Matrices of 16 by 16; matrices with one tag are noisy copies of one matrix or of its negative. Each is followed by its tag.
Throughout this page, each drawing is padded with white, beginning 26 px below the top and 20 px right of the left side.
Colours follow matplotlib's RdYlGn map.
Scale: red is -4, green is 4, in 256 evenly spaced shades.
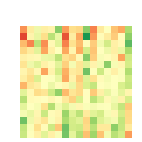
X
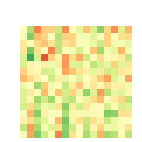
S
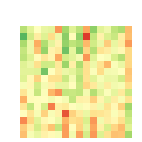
X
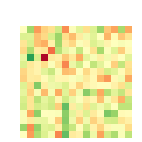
S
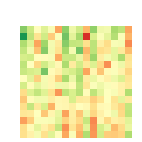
X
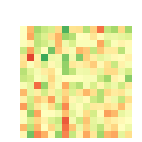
S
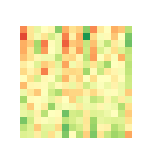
X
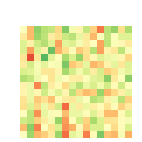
S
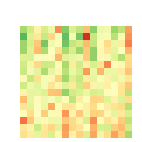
X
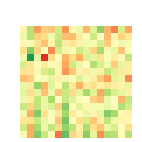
S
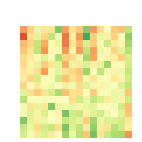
X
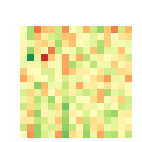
S
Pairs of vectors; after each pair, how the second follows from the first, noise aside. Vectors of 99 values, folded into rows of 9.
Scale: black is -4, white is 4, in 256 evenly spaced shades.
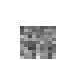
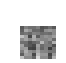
copied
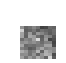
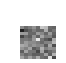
sign-scrambled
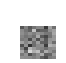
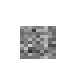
negated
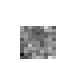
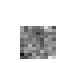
copied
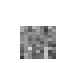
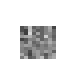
reversed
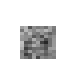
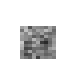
copied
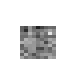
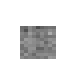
shrunk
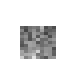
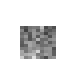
copied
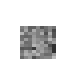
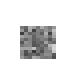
negated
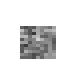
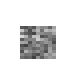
copied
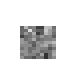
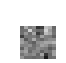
copied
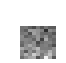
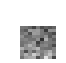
copied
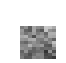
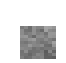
shrunk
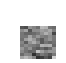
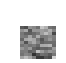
copied
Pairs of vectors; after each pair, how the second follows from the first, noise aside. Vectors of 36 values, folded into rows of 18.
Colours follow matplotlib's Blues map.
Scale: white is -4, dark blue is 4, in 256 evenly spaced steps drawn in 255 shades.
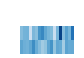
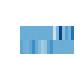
partly zeroed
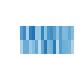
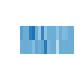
partly zeroed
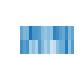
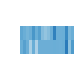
partly zeroed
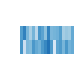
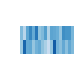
negated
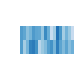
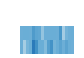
partly zeroed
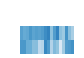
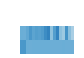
partly zeroed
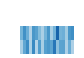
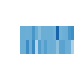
partly zeroed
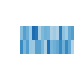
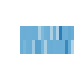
partly zeroed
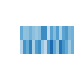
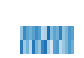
negated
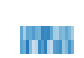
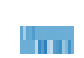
partly zeroed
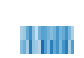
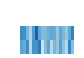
negated
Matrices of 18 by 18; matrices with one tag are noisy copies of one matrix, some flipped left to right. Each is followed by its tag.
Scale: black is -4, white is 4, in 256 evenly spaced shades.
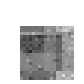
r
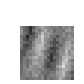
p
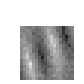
p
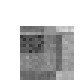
r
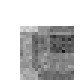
r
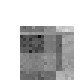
r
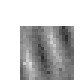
p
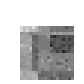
r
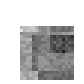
r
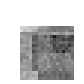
r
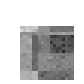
r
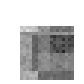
r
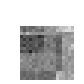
r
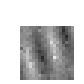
p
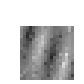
p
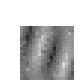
p
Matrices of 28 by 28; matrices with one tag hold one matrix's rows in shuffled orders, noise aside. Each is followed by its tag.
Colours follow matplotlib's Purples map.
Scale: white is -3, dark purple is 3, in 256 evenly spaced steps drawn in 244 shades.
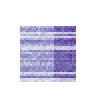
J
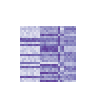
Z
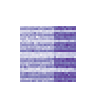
J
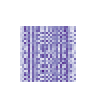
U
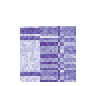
Z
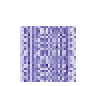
U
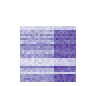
J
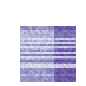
J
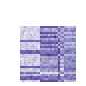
Z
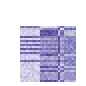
Z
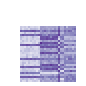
Z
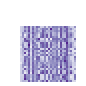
U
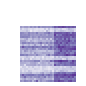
J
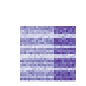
J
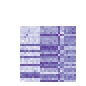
Z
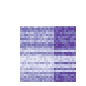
J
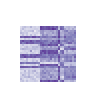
Z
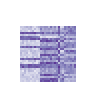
Z
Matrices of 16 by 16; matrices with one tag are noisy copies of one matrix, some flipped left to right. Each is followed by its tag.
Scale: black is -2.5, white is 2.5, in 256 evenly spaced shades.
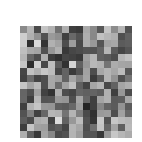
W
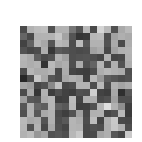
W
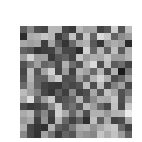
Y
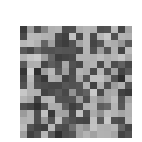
Y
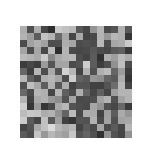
Y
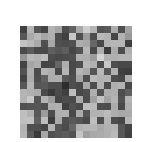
Y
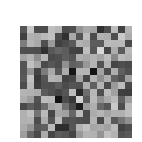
Y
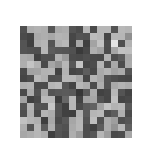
W
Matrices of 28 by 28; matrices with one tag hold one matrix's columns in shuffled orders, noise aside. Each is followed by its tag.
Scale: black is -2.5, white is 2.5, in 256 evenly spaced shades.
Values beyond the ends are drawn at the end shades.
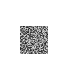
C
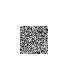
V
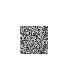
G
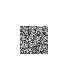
G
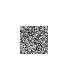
V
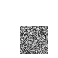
G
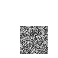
G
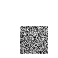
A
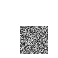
C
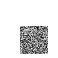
A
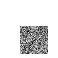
V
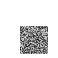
A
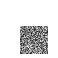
V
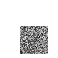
A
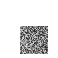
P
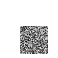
A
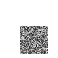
A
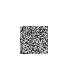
V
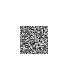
C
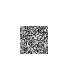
P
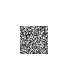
G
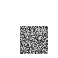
A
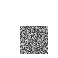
C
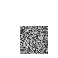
P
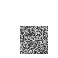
G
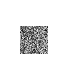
P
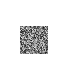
P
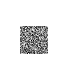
A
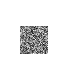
C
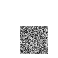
P
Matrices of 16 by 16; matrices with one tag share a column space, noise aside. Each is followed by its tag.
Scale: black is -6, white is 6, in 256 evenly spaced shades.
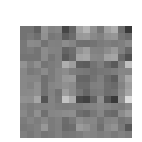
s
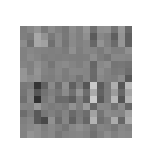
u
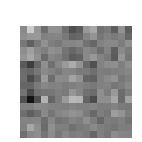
s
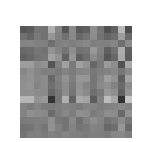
s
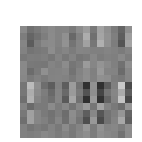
u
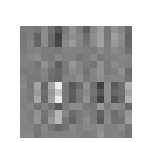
u
